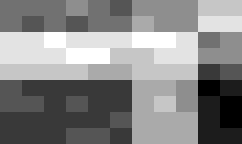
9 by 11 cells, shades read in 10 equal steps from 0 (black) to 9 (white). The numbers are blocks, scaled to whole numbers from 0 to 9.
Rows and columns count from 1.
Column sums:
41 39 40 42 40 37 58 59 55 29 30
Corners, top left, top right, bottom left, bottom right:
4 7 2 1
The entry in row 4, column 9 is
8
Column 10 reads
7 8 4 5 2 0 1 1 1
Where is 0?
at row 6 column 10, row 7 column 11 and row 8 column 11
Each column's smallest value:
2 2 2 2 2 2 5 5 5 0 0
